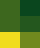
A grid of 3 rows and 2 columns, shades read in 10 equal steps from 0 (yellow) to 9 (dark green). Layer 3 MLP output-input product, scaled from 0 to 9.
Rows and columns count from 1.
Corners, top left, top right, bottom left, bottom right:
7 9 0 5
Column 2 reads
9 8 5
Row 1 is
7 9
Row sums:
16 15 5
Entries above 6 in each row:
2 2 0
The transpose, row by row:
7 7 0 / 9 8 5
